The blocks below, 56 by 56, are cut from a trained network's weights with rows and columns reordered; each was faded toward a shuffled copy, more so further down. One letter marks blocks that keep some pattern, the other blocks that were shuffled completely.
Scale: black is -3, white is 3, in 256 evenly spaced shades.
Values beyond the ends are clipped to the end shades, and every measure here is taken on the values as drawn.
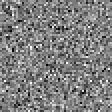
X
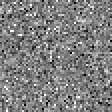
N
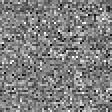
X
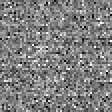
X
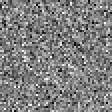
N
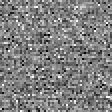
X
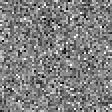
N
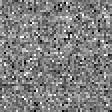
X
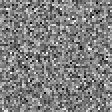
N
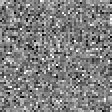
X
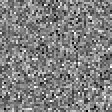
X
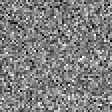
N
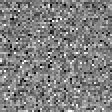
X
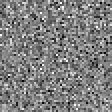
N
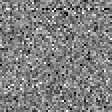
X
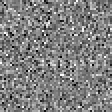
X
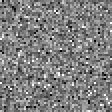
N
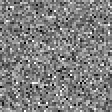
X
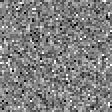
N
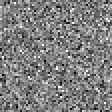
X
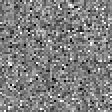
N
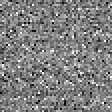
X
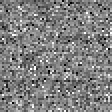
X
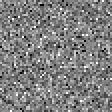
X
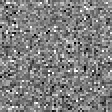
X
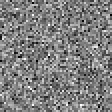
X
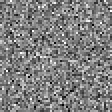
N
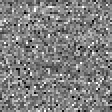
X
